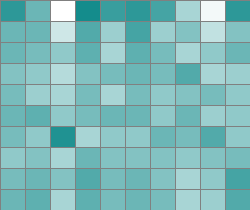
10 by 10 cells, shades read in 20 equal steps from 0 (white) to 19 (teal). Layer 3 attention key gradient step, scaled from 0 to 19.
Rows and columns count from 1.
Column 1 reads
17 12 12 10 11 12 11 9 11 12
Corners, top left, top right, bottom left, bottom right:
17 17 12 14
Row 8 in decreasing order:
12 11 10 10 10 10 10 9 9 7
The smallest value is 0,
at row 1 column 3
